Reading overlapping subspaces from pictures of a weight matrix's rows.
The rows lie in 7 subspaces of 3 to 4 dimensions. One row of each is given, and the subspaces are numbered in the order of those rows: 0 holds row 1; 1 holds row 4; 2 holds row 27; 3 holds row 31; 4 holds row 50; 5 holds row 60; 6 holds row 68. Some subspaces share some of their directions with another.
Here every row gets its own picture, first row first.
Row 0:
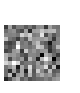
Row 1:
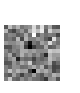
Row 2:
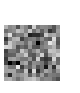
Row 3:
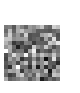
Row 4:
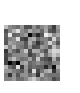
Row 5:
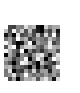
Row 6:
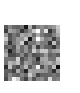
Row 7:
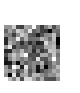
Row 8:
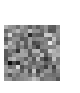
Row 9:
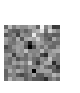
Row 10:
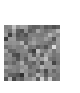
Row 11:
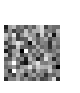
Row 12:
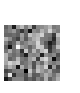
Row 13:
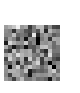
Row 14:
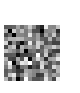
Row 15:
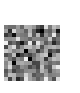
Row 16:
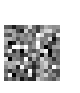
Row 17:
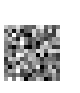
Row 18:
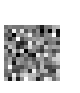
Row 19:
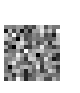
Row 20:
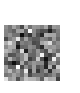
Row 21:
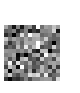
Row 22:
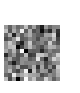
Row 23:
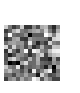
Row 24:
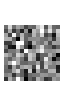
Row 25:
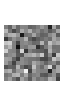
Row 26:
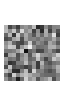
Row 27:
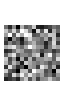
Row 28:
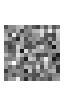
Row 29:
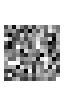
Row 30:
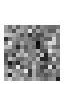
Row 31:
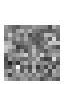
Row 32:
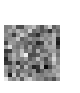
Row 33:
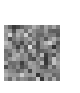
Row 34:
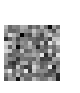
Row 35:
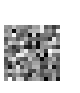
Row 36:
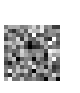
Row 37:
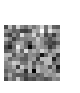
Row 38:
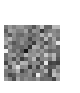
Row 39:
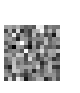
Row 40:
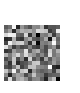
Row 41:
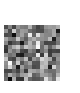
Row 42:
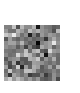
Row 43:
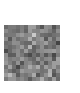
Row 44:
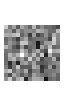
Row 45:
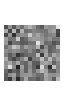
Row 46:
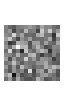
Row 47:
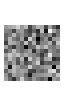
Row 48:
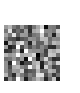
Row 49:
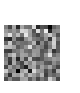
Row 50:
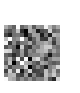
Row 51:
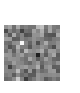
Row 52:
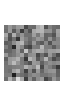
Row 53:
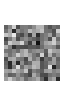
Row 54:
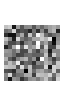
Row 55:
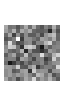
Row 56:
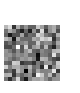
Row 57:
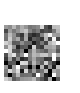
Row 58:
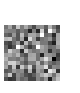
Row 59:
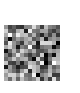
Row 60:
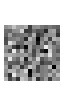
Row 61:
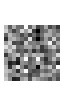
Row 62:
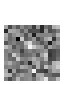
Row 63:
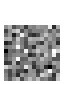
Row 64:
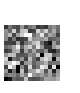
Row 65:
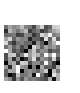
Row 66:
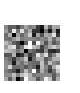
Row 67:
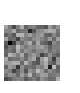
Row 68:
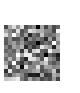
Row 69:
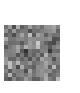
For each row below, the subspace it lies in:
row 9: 0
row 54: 4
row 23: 1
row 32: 1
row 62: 0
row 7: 1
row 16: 5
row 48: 4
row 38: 3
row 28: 6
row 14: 4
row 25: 1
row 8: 1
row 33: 3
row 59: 3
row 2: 1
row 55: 4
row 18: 5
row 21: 6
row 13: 5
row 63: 1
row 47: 5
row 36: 0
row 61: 5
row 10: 3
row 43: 3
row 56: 4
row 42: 6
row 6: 5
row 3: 3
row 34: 1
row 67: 2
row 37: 0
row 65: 3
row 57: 3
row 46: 5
